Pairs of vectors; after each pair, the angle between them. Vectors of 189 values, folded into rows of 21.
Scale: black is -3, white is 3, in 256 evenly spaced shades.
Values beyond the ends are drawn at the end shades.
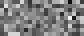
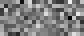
nearly opposite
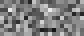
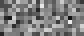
orthogonal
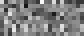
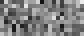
nearly opposite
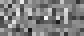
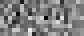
nearly opposite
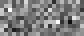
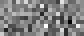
partly aligned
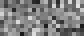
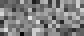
nearly parallel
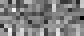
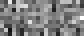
nearly opposite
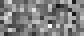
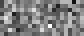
nearly parallel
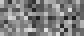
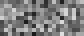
orthogonal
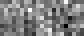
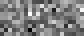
partly aligned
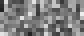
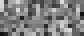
nearly opposite
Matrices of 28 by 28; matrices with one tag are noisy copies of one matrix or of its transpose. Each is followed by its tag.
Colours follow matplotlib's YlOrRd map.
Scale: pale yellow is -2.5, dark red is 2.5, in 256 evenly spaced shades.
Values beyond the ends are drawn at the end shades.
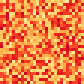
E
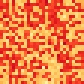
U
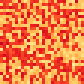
U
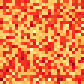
E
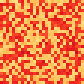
E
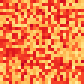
U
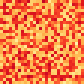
E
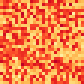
U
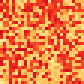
U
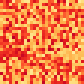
U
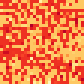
U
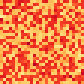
E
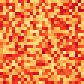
E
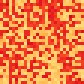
U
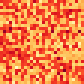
U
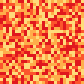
E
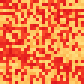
U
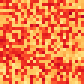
U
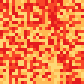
U
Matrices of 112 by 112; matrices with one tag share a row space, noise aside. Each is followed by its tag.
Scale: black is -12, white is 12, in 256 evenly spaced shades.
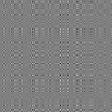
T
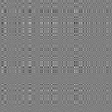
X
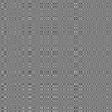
X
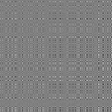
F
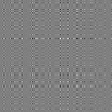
T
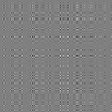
T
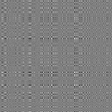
X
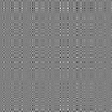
T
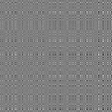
F
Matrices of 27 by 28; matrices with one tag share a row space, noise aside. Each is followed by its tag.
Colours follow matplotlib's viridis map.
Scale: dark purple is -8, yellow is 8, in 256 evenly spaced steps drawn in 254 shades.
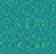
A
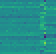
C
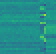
C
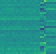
C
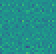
A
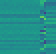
C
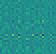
A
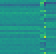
C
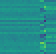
C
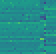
C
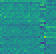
C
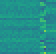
C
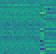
C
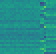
C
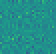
A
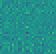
A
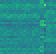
C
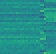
C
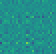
A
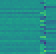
C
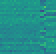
C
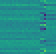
C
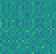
A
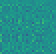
A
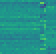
C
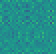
A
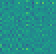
A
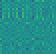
A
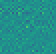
A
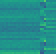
C
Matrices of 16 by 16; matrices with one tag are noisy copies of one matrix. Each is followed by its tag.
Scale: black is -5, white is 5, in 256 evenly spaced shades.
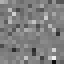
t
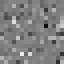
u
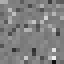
t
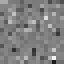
t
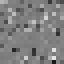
t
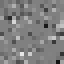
u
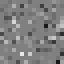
u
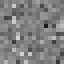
u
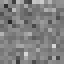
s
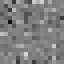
s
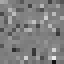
t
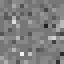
u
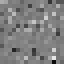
t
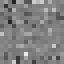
s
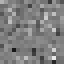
t
